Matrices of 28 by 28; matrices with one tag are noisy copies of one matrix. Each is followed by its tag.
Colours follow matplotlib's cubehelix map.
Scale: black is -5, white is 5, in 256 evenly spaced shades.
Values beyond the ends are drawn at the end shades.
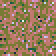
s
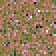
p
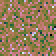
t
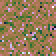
t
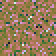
p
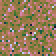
t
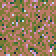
s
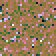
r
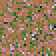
t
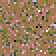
p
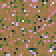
s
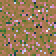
p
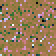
r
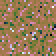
t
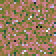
p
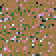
r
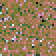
r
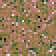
s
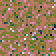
t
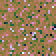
t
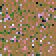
r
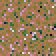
t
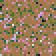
r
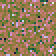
s
